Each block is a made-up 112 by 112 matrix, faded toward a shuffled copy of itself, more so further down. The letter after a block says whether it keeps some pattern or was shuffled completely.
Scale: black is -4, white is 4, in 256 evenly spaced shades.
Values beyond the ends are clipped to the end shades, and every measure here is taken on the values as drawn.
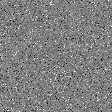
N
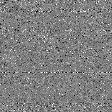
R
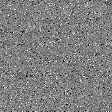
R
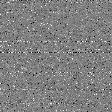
R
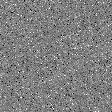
N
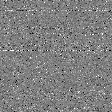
R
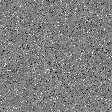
N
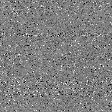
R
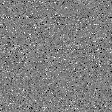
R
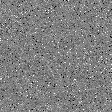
N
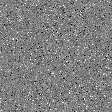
N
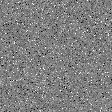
N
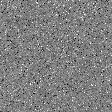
N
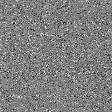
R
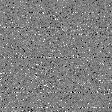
R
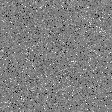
N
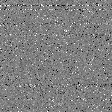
R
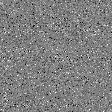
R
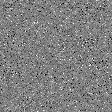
N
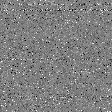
R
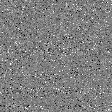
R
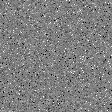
N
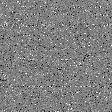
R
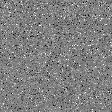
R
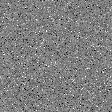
N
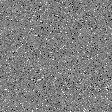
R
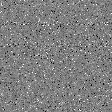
R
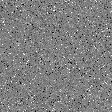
N
